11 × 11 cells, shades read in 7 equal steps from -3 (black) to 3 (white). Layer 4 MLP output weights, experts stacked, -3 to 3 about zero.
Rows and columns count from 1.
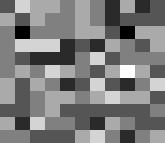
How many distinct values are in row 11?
5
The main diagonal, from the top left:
-1 -1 0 2 -2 0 2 2 -1 -1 1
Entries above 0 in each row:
5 3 4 5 1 6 4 7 1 3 3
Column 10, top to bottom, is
-2 -1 1 -1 0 1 0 1 -1 -1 0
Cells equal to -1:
32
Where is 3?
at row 6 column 9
